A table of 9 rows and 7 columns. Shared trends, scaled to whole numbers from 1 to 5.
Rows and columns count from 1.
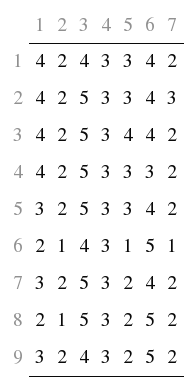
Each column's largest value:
4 2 5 3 4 5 3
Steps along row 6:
down up down down up down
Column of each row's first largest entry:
1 3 3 3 3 6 3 3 6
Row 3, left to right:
4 2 5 3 4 4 2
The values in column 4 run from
3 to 3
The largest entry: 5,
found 9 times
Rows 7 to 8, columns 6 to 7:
4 2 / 5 2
